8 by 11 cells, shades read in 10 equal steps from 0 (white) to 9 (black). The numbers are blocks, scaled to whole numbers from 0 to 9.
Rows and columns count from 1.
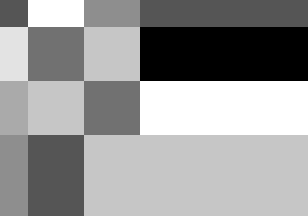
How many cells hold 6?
13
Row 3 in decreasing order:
9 9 9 9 9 9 5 5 2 2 1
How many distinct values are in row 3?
4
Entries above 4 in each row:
7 8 8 2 2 2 2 2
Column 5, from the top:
4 2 2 5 5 2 2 2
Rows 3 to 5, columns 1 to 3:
1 5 5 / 3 2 2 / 3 2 2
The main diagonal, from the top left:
6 5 5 5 5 2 2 2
